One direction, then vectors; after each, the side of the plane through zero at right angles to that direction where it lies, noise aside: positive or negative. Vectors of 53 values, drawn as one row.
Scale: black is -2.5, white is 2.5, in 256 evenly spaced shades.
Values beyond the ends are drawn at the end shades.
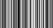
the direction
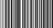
positive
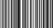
positive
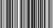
negative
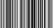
negative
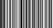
negative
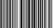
negative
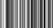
negative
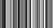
positive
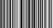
negative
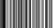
positive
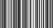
positive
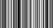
positive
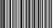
negative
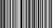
negative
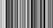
negative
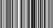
negative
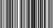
negative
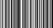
positive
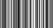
positive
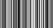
positive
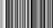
negative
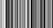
negative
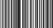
positive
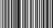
positive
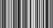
positive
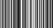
positive
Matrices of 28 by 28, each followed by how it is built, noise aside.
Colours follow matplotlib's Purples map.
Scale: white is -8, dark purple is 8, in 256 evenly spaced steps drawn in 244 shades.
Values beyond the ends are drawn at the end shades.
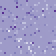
sparse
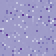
sparse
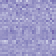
low rank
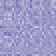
low rank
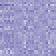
low rank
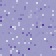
sparse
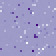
sparse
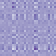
low rank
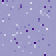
sparse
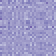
low rank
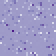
sparse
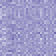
low rank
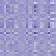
low rank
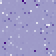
sparse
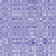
low rank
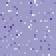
sparse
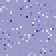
sparse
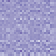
low rank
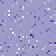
sparse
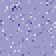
sparse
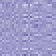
low rank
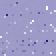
sparse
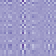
low rank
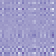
low rank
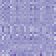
low rank
